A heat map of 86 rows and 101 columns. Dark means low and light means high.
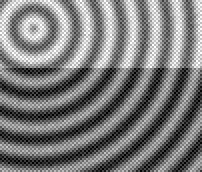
The top part is higher, up to a seam about 40% of the way down. Rings spread out from the top left. Overall the values sit about 50% of the way up the scale.
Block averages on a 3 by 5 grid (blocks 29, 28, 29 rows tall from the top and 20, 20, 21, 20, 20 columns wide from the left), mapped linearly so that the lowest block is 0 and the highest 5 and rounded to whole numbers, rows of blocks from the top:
5 4 5 5 4 / 1 1 1 1 1 / 0 0 0 0 0
